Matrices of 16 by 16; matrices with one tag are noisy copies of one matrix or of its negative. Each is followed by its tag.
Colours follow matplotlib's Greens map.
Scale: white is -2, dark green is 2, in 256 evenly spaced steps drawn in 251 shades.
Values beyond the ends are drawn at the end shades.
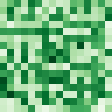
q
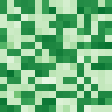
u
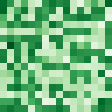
q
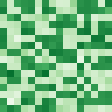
u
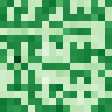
q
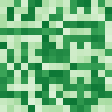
q
